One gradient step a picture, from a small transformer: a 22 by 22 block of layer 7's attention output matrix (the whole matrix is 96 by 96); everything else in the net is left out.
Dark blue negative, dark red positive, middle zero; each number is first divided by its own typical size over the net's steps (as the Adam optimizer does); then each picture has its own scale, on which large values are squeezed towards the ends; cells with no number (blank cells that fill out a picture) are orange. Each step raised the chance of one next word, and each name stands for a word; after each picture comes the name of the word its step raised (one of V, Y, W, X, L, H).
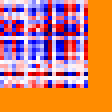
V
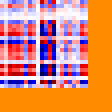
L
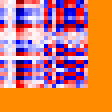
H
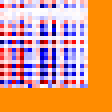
L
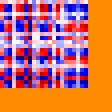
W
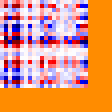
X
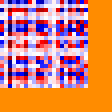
V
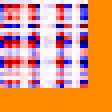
X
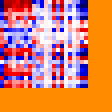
W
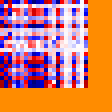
H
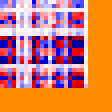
W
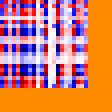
L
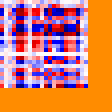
V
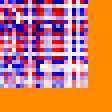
V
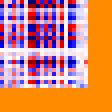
X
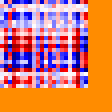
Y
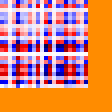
L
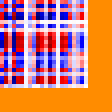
Y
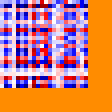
W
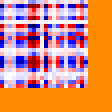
X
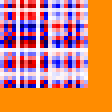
X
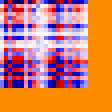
H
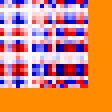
L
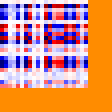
X
